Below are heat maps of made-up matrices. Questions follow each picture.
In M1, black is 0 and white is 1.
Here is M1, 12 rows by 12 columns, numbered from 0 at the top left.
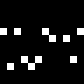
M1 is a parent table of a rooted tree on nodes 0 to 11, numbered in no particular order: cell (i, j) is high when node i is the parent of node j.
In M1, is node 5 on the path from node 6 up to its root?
yes
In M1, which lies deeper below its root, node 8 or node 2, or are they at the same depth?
node 2
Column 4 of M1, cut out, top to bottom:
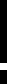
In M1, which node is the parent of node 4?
9
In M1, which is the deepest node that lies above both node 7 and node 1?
5
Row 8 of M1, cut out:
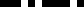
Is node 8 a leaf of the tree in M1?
no
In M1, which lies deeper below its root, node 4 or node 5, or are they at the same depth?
node 4
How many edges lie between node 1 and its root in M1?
3
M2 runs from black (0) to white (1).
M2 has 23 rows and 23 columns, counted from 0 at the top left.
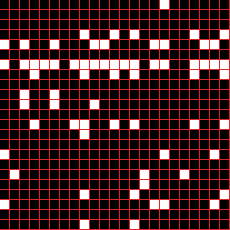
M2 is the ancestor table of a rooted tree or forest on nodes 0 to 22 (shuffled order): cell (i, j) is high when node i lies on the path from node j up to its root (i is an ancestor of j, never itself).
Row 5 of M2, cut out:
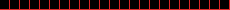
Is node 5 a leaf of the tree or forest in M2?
yes
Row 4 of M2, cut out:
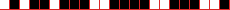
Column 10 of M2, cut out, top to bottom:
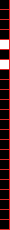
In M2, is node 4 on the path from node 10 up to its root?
yes
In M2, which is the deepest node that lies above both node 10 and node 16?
4
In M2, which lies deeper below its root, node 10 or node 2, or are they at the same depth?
node 2
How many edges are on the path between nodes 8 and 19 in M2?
3
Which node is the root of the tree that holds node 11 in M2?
6
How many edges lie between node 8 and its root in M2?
7
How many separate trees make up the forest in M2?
2
